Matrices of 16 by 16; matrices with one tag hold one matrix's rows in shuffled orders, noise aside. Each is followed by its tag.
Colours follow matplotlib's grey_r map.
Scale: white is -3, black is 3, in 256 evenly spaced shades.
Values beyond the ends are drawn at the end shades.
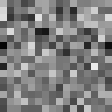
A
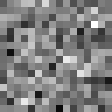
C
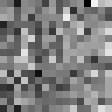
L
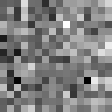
L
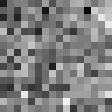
L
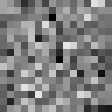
C
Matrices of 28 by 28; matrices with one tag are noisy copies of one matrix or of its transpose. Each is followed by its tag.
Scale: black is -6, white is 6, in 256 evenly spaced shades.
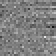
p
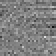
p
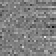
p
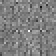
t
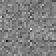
t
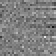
p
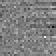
p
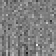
p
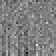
p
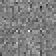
t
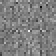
t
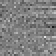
p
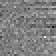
p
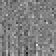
p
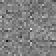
t
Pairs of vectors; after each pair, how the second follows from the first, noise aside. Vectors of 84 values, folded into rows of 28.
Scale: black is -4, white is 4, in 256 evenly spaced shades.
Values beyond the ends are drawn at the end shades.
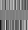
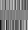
copied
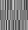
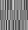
copied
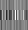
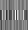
copied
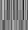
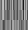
copied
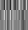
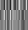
copied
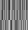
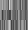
sign-scrambled
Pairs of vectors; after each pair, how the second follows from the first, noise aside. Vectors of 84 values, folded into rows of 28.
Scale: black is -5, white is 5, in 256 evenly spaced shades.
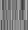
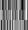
scaled up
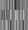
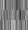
shuffled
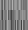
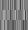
shuffled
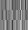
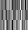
scaled up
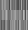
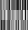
scaled up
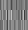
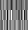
scaled up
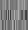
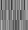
shuffled
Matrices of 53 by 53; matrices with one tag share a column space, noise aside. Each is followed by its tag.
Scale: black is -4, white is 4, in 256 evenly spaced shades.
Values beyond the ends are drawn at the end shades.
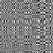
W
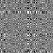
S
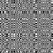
S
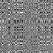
W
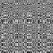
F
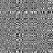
S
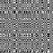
S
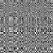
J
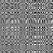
W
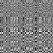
J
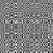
F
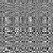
J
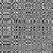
W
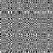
S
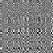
J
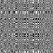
S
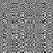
F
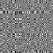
S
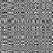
W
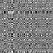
S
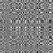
W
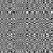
S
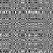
S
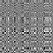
J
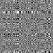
S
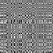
F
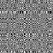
S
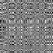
W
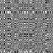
S
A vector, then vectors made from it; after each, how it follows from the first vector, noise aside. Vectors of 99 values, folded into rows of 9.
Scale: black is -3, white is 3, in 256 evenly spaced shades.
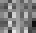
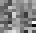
sign-scrambled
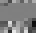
partly zeroed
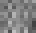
shrunk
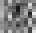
wrapped around
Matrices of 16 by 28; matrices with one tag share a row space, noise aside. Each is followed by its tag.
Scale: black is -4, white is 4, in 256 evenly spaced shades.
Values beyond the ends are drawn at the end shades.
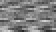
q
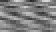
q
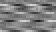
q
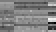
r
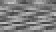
q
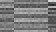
r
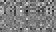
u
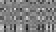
u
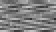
q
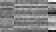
r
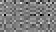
u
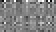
u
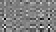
u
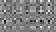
u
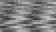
q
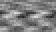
q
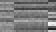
r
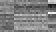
r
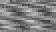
q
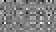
u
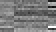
r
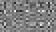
u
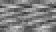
q
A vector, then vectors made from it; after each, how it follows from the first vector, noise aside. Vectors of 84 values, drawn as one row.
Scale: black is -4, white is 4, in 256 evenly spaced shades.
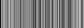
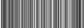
negated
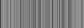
shrunk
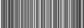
negated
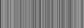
shrunk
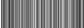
negated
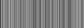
shrunk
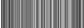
negated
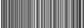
negated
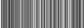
negated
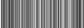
negated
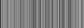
shrunk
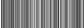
negated
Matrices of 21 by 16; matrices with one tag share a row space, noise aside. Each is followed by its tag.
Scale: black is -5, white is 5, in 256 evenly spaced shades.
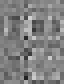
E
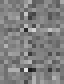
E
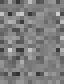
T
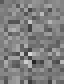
E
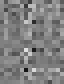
E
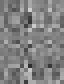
E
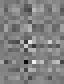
E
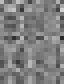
T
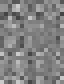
T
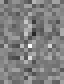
E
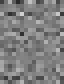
T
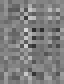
E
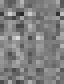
T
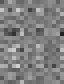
T
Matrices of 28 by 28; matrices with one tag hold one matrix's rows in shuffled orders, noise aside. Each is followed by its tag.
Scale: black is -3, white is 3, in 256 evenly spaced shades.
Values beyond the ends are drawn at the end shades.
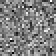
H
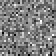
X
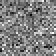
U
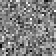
U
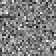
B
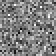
X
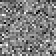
B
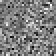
H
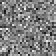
B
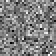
H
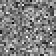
H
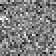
B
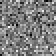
U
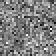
H
